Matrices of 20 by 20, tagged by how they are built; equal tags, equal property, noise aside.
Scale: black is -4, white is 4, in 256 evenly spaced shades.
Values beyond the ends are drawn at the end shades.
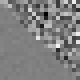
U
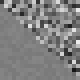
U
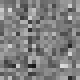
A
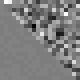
U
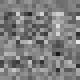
A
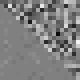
U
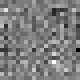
A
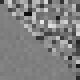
U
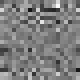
A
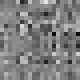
A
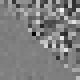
U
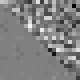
U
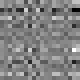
A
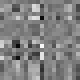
A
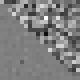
U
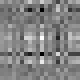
A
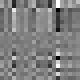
A
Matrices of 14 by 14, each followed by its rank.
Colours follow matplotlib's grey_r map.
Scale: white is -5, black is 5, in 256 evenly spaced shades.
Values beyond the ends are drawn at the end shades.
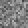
full rank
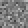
full rank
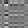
one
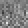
three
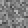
full rank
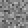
full rank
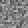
full rank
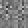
three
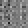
three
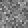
full rank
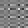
one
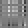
one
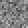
full rank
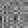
three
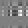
one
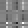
one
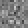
three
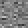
three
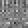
three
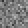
full rank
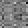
three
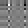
one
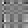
one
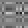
one
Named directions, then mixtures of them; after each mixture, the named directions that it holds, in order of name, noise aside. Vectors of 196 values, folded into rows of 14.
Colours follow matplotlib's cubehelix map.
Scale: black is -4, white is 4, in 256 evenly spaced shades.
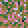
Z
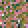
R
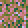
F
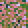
F, R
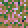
Z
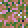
F, Z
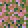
F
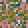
F, R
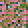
F, R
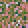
F, R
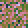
F, R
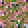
R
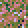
F, Z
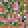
Z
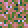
R, Z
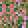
F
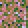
F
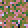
R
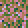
F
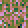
F, R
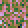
F, R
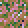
F, Z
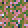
R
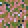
F, Z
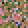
R, Z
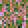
F, R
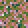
R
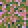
F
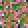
R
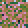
F, R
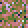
F, Z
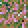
F, Z
